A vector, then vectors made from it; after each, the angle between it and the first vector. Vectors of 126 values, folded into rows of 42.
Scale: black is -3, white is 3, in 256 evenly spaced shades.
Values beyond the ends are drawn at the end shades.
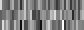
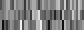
nearly opposite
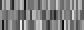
nearly opposite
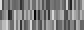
partly aligned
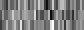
orthogonal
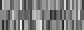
nearly opposite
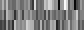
orthogonal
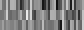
partly aligned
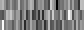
partly aligned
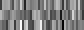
nearly opposite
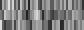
partly opposed
